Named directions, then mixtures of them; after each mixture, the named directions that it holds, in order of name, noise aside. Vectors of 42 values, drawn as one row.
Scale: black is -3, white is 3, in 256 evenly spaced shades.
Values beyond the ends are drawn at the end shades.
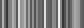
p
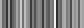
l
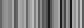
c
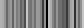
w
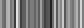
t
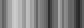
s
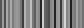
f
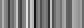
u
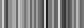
p, w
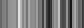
c, p, s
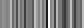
l, u, w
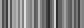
l, s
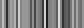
p, w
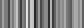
u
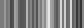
c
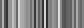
p, w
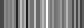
t, u, w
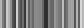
p, t, w
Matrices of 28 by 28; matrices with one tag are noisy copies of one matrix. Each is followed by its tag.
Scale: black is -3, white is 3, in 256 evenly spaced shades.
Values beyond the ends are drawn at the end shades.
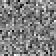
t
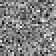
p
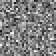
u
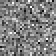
p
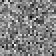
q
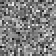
p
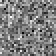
q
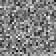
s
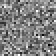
t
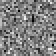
u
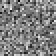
t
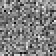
t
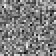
t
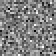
u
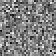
u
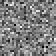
p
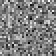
q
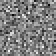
u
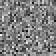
s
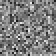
s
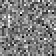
q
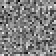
t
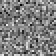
t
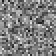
q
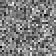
p
